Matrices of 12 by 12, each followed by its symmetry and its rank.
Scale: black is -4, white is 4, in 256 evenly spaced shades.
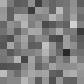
neither, full rank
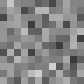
neither, full rank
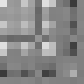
symmetric, rank two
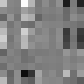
neither, rank two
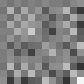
symmetric, rank two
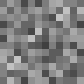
symmetric, full rank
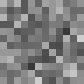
symmetric, full rank
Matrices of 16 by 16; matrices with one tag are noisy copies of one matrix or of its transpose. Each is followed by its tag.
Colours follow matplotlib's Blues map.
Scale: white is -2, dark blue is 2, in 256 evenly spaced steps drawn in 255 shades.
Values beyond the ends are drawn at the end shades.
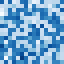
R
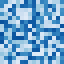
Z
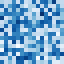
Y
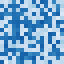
Y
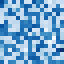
Z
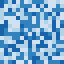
Z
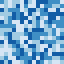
R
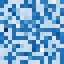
Z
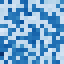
R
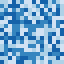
Y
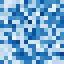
R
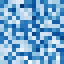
Z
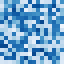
Y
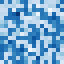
R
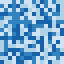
Y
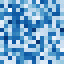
Y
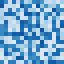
Z
